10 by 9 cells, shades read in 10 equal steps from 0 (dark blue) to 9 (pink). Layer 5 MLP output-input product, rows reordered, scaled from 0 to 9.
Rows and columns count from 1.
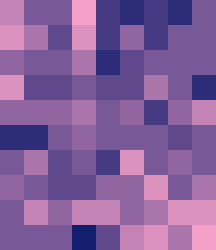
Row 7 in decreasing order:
8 6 5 4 4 4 4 3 2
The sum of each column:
51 44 38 52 33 46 46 44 51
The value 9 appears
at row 1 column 4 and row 10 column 9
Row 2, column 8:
4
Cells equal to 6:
8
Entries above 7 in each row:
1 2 0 1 0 0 1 1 2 2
